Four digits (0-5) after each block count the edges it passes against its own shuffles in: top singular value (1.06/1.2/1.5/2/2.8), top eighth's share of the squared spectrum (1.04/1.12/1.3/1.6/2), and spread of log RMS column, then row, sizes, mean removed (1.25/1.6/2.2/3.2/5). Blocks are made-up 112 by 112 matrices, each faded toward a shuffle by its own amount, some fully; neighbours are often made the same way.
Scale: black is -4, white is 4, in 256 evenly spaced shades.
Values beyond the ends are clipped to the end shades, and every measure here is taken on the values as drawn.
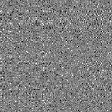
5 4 2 2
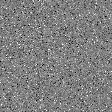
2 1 0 0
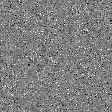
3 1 0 0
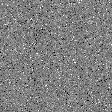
2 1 0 0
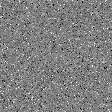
0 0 0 0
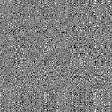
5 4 3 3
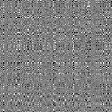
5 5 4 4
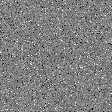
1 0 0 0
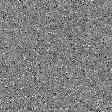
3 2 0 0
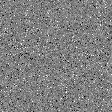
2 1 0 0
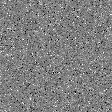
0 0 0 0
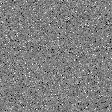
2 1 0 0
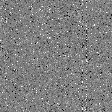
2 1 1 0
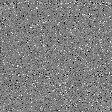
1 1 0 1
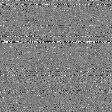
3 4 0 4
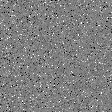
0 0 0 0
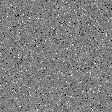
1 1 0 0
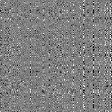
5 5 4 2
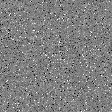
2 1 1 0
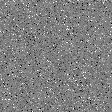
0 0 0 0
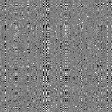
5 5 4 3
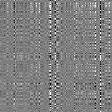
5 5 4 3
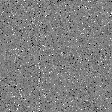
3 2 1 0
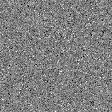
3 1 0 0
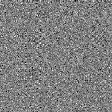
4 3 2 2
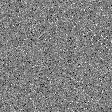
0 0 0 0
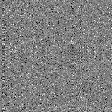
4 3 2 1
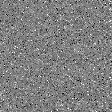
3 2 1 0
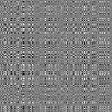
5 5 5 4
